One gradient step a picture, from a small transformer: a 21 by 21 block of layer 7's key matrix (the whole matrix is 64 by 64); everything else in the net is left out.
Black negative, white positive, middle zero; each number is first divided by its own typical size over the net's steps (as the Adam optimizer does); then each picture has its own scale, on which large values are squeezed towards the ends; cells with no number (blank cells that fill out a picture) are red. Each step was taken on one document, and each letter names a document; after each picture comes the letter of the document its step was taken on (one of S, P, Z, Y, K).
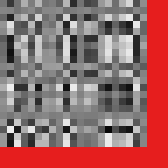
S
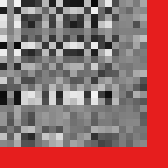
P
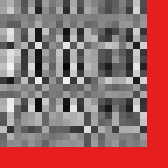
S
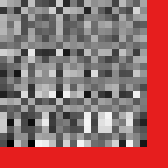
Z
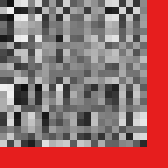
P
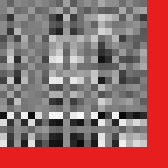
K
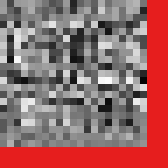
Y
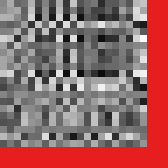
Y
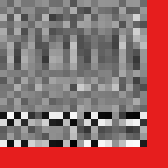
K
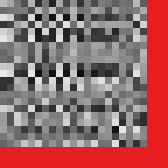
Y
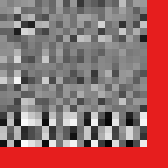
Y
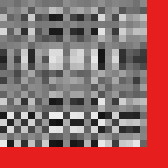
K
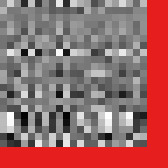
Z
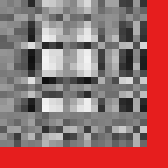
S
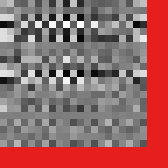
Y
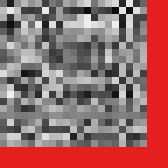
P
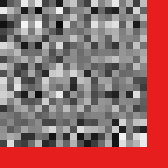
P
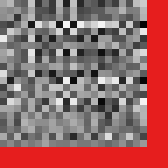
Y
